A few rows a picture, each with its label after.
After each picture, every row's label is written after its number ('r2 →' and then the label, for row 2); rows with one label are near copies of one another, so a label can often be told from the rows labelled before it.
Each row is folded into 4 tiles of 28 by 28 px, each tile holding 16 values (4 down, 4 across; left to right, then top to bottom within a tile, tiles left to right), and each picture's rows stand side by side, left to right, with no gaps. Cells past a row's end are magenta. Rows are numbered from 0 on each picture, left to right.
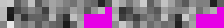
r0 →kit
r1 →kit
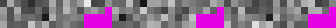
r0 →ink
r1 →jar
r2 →ink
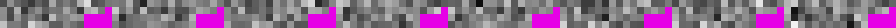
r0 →ink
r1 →jar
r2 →ink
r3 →kit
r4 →jar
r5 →ink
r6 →ink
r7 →kit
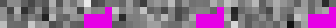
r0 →ink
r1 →jar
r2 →kit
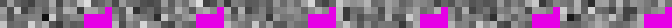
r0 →ink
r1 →ink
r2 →ink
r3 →kit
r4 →ink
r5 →jar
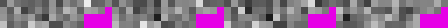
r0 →ink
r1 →ink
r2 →ink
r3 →jar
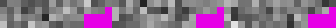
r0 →ink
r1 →jar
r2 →kit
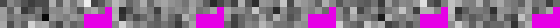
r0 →ink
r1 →kit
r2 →jar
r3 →ink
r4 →kit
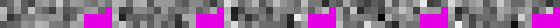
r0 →jar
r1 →kit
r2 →kit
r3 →ink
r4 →kit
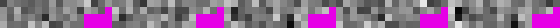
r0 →ink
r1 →jar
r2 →kit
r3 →ink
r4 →kit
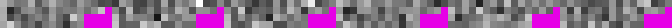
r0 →kit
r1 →ink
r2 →ink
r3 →kit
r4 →jar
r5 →ink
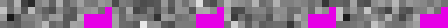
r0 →jar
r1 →ink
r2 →kit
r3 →jar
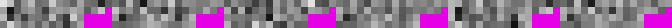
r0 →kit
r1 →jar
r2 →ink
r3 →jar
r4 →kit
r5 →jar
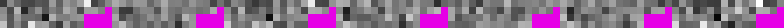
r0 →ink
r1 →kit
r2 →ink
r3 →kit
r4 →jar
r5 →kit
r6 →ink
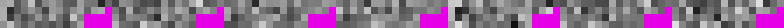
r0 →kit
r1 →ink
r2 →jar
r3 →jar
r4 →kit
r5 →ink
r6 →ink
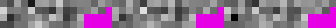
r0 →jar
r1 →jar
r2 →jar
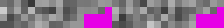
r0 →jar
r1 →jar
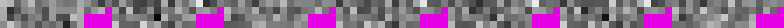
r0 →kit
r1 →ink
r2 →jar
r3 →ink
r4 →ink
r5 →ink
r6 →jar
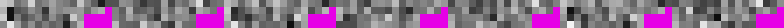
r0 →kit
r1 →ink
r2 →kit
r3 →jar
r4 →ink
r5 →kit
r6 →ink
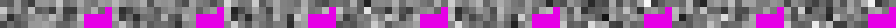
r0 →jar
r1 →kit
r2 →kit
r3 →jar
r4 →kit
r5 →ink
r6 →jar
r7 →ink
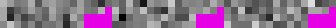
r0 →kit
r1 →jar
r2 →ink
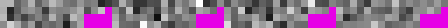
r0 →kit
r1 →ink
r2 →ink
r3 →jar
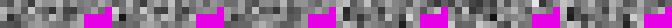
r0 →jar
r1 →jar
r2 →jar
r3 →kit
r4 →ink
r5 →kit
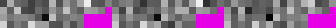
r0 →ink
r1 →ink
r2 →ink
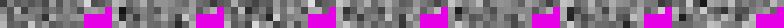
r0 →ink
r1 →kit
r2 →ink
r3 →kit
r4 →kit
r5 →kit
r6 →jar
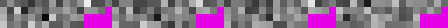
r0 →ink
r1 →ink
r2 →ink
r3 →jar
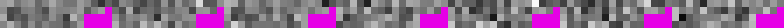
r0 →kit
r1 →ink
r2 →kit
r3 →jar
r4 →ink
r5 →ink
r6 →jar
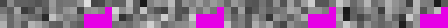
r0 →ink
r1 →jar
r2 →ink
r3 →kit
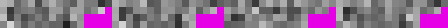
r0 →kit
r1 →kit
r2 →jar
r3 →kit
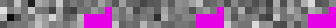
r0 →jar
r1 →ink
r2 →ink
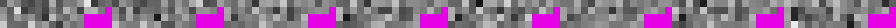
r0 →ink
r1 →ink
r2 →jar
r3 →jar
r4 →jar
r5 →jar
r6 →jar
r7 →kit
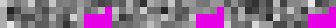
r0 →kit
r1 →jar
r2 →ink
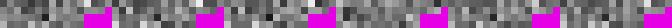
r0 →ink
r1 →ink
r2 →ink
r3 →kit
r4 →ink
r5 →ink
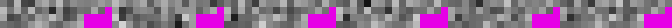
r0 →jar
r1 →kit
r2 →jar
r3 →jar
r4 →jar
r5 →jar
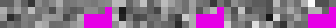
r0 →jar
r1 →kit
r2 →ink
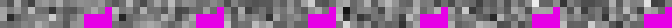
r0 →jar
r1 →jar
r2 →ink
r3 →kit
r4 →ink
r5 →ink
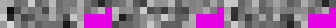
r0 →kit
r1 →jar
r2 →kit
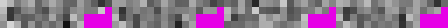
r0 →kit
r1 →kit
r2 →jar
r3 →kit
